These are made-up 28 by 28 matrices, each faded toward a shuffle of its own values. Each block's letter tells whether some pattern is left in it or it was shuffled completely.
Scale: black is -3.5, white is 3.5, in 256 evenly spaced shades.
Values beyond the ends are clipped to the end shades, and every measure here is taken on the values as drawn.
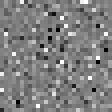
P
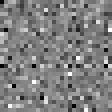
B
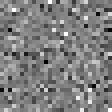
B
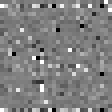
B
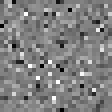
P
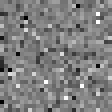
P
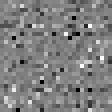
B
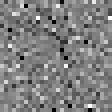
P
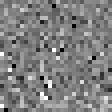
B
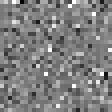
B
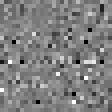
B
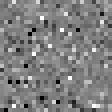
P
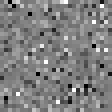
P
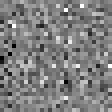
B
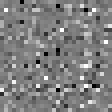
B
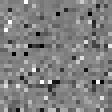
B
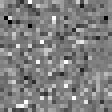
P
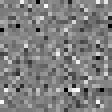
B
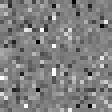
P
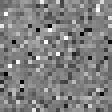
P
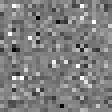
B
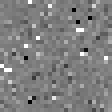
P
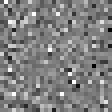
B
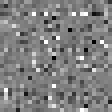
B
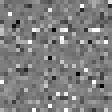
B
